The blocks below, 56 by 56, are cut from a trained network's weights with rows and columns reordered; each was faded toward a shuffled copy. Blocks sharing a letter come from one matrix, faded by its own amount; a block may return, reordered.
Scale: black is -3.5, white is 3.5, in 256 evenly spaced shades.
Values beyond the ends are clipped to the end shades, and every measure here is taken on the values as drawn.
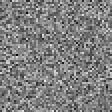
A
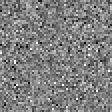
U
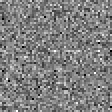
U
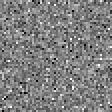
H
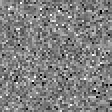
H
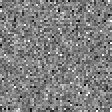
H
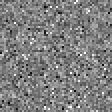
H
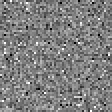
H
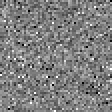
H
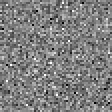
U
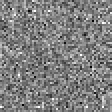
U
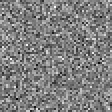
A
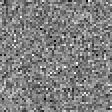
U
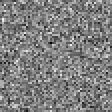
A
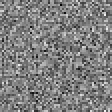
A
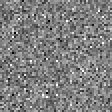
U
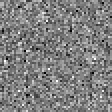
U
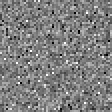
H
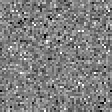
H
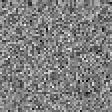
A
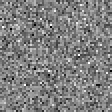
U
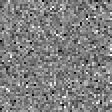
H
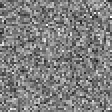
A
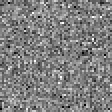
U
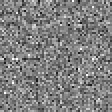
A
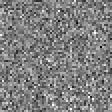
U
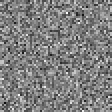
A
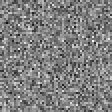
A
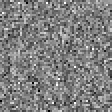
A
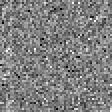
U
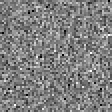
U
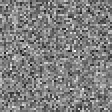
A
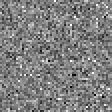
U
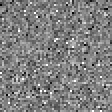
H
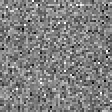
U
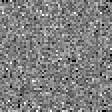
H
